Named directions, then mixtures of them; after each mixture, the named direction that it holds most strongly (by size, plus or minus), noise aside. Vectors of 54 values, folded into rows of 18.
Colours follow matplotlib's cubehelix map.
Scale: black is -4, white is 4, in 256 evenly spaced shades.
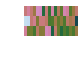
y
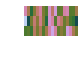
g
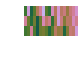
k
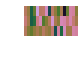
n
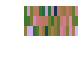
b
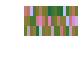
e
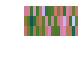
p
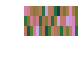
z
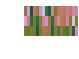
k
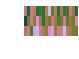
k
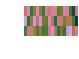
g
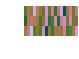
b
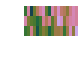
k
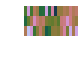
b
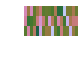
e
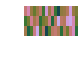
z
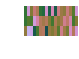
b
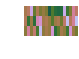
e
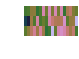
y
